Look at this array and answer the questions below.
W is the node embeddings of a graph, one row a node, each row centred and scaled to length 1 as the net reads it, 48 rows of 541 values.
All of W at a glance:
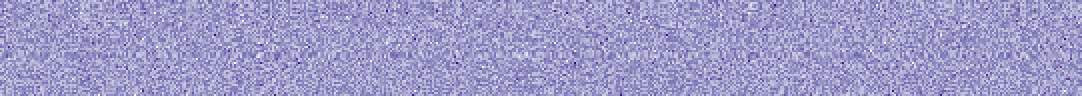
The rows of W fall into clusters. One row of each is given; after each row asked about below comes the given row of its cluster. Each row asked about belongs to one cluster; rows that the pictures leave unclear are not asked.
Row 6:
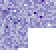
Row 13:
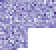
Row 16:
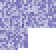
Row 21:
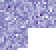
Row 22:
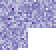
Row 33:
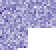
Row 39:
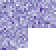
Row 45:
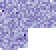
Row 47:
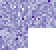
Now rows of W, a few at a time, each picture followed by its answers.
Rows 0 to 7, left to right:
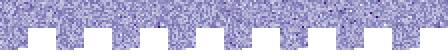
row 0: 13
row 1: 6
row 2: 33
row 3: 33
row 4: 6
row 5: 21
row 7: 33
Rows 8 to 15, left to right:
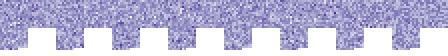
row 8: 39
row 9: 47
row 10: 33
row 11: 13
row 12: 39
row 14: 45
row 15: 6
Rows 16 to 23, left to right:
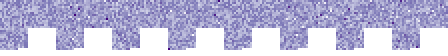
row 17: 47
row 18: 16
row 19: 45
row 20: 45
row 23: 16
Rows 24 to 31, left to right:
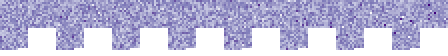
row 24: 47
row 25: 22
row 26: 21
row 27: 21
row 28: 21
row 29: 16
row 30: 6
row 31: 22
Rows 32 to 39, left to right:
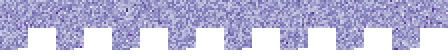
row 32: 47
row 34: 22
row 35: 45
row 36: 6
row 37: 16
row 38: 45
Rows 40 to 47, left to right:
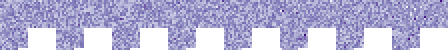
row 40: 22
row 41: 16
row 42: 22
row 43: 45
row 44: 33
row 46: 33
